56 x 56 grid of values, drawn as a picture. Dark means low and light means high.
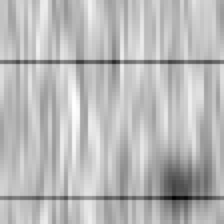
Histogram: skewed, a long tail of low values. Ninth with the lowest average: bottom right. Average level on the scale: 70%. Odd lines: rows 16 and 50. Dips: one, in the bottom right.
